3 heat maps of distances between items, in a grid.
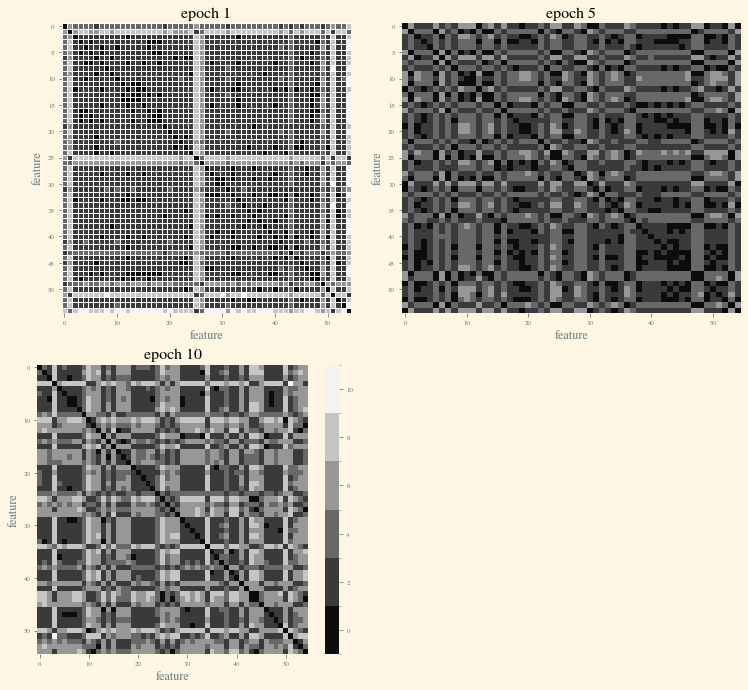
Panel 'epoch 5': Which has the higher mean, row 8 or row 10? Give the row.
10
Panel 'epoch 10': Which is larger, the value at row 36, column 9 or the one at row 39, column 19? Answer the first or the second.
the first
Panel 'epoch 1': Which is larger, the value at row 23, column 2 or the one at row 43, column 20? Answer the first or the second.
the second
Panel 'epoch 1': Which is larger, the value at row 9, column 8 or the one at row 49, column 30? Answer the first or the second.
the second
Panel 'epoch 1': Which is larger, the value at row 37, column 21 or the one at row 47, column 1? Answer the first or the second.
the second
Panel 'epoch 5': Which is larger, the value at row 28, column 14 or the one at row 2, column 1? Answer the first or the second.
the second
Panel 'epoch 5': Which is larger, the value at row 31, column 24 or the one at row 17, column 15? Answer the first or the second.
the first
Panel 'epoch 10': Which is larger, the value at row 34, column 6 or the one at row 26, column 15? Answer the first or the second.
the first
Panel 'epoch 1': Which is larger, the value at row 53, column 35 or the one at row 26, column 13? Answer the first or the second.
the second
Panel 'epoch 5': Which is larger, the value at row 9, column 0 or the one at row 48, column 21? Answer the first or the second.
the first
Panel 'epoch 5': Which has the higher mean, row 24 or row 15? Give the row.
24
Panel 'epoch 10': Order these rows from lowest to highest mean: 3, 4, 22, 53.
4, 22, 53, 3
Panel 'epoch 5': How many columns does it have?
55
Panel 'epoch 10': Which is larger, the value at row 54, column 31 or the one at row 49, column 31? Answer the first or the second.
the first
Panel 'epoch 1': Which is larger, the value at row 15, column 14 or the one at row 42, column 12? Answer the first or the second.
the first
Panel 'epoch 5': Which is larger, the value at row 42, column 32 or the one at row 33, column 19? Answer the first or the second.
the first
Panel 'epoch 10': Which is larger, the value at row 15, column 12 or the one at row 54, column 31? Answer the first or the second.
the first
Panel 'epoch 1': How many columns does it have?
55
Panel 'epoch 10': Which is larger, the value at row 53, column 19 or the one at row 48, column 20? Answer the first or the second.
the first
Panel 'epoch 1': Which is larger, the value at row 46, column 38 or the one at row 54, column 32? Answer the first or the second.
the second
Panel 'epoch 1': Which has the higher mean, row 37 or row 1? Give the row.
1
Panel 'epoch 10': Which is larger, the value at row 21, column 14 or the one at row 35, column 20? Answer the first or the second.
the first
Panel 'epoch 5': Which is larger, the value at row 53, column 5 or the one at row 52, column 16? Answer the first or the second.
the second
